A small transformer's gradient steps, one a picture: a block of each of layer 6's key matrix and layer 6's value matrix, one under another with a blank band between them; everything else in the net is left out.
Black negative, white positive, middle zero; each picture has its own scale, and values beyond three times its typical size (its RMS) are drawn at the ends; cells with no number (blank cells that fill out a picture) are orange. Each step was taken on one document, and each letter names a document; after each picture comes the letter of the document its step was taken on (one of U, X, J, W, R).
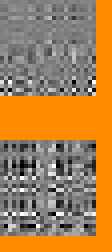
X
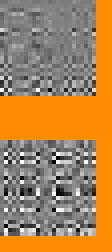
X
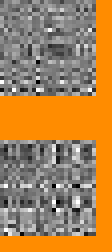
X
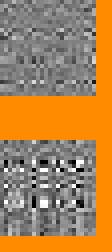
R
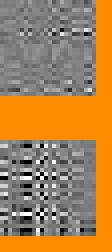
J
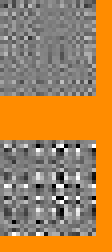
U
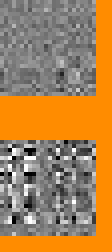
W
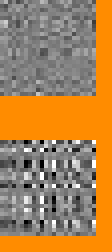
X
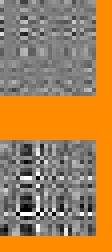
J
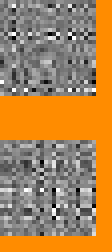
U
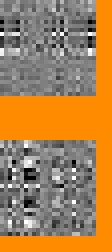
W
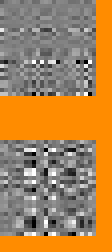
R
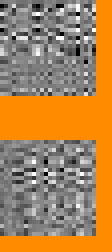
R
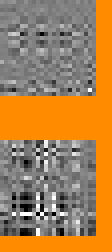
J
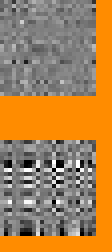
U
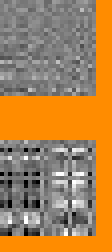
W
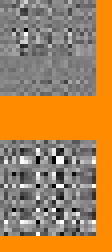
U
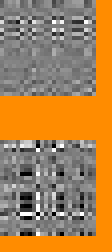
J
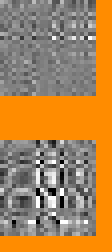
R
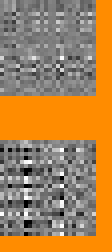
W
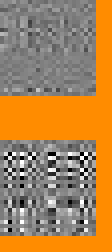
X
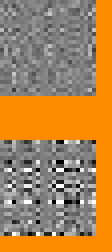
U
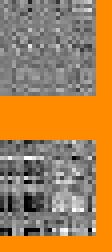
W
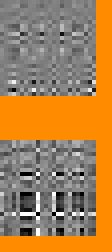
J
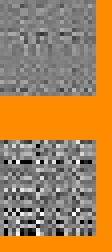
J
